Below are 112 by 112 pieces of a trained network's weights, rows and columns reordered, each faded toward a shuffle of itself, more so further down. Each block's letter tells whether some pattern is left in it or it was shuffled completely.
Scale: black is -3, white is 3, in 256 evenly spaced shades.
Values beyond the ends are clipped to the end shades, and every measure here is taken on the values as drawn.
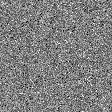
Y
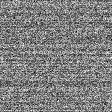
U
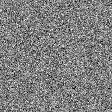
Y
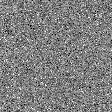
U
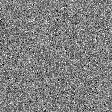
Y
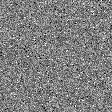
Y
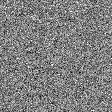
Y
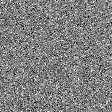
U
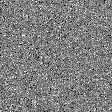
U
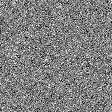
U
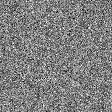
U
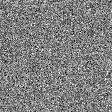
Y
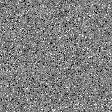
U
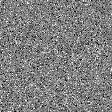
U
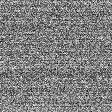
U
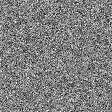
Y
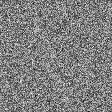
Y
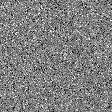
U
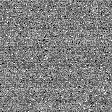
U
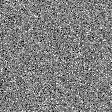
Y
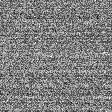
U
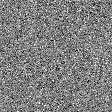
Y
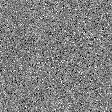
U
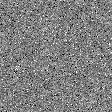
Y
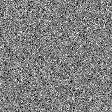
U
